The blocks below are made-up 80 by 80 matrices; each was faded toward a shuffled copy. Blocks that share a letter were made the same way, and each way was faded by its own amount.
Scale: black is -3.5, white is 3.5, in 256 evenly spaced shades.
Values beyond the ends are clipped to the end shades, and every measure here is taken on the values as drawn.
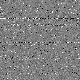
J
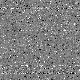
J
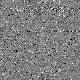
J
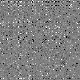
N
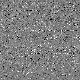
J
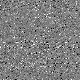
J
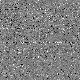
J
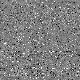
J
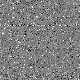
J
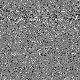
J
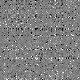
N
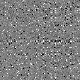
N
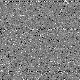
J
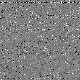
J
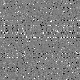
N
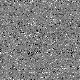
J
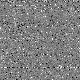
J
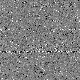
J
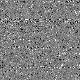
J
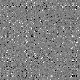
N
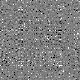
N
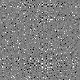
N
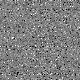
J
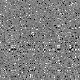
N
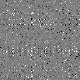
N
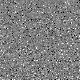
J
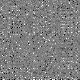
N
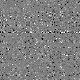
N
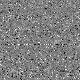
J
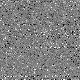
J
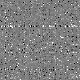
N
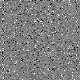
N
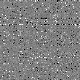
N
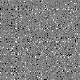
N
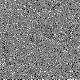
J
